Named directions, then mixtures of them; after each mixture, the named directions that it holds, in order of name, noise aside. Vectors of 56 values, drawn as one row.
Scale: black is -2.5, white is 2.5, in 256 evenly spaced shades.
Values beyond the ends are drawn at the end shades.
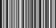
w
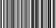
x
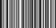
w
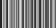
w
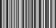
w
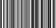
x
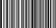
w, x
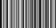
w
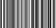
x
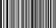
w, x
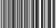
w, x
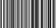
x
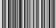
w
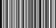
w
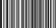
w, x
